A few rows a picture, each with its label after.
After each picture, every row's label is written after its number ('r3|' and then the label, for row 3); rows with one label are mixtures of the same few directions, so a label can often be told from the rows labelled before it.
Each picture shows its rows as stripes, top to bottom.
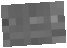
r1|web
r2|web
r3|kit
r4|web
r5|web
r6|web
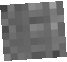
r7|kit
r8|kit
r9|web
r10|kit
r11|kit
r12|web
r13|kit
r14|kit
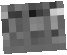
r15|kit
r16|web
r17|kit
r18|kit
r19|kit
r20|web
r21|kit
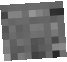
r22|web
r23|web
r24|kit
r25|kit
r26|kit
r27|kit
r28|web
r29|kit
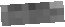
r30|web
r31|kit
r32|web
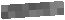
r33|web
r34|kit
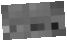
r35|web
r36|web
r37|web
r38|kit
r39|web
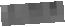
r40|kit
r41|kit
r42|web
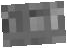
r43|kit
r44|web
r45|kit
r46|kit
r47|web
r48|web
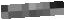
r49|web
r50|web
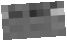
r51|kit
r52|web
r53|kit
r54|web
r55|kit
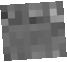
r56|kit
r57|kit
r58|web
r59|web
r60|kit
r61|web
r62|kit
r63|kit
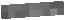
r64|web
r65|kit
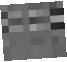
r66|kit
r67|web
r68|web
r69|web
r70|web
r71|kit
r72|web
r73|web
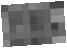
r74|web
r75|web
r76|web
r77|kit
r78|kit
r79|web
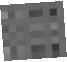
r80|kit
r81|kit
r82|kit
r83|kit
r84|kit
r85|kit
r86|kit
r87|kit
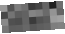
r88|kit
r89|kit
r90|web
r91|web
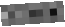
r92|kit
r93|kit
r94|kit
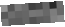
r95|kit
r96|kit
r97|web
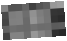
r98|web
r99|web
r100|web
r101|web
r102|web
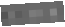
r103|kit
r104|kit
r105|kit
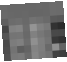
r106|web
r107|web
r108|web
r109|web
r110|web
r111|web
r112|kit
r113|web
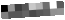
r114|kit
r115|web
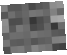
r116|web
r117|kit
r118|web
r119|kit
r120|web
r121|web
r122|web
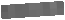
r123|kit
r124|kit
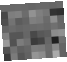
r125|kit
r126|web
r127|kit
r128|kit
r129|web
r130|kit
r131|kit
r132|kit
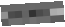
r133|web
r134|web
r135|web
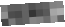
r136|web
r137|web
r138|kit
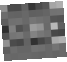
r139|web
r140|web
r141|web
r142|kit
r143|web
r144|web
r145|kit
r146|kit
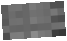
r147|web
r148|kit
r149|web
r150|web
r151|web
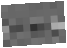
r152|kit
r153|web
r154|kit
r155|web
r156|kit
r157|kit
